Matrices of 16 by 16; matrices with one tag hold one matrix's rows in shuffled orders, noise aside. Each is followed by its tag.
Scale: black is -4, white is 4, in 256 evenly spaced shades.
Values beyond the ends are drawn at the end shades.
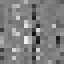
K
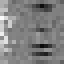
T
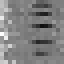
T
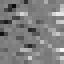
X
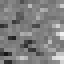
X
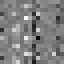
K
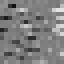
X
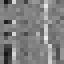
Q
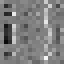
Q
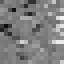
X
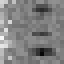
T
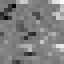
X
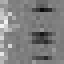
T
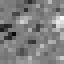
X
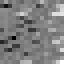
X
